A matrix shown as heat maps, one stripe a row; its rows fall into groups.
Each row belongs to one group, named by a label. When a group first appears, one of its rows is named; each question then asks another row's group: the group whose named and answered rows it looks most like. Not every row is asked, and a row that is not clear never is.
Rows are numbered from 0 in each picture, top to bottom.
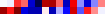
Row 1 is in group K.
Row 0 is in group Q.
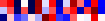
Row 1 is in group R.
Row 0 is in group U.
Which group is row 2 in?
Q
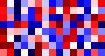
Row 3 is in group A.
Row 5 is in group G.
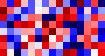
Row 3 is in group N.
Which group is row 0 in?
A
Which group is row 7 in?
G
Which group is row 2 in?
G
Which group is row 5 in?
N
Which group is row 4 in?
N
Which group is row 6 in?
N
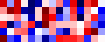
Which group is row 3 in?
N
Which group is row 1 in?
K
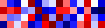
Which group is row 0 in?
N
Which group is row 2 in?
N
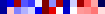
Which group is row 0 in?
A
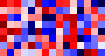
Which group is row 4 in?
K
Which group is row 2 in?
G
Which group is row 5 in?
G
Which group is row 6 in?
Q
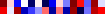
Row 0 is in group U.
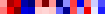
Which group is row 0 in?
K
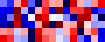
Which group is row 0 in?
Q
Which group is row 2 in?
A
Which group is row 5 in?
U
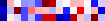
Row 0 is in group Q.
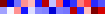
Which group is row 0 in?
N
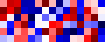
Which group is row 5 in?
R
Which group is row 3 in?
A
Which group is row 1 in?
K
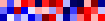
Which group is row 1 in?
A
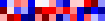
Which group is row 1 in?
U
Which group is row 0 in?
R
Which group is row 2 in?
K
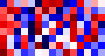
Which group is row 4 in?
U
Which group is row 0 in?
Q
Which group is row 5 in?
R
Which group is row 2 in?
G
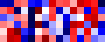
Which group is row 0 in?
A
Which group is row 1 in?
U
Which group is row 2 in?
R
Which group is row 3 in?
U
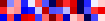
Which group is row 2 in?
Q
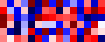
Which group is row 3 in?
U
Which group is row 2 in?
U
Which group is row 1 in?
R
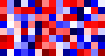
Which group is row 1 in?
N
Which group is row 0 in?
U
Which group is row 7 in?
Q
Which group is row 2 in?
G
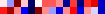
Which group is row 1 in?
K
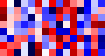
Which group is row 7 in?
U
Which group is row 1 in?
G
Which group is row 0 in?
U
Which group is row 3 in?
G
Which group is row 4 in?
Q
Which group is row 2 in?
U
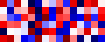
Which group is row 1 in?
N
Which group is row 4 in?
Q
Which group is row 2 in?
N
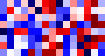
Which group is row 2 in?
R
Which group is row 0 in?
R
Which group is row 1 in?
Q
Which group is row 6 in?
N
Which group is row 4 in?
A
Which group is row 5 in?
Q
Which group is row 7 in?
Q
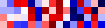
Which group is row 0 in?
A
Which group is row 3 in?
Q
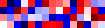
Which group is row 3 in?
Q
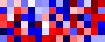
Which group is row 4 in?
A
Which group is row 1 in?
R
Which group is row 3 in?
U
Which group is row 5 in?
Q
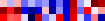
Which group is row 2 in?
U
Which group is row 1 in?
K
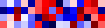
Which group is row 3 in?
G
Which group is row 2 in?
Q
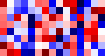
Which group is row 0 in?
G
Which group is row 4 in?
N
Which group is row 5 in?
R
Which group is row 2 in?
A
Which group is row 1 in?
G
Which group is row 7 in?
K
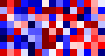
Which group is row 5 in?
Q
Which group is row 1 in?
Q
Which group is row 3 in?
R
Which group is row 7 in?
U
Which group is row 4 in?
A
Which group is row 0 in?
K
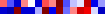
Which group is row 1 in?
A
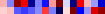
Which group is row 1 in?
G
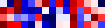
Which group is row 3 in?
K
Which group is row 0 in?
A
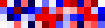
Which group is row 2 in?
N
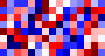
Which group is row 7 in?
R
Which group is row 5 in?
N
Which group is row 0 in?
N
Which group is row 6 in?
N
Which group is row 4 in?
K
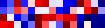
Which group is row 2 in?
U
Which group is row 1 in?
R
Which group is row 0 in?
A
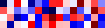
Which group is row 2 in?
Q
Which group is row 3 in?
N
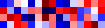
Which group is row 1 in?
G
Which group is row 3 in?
R
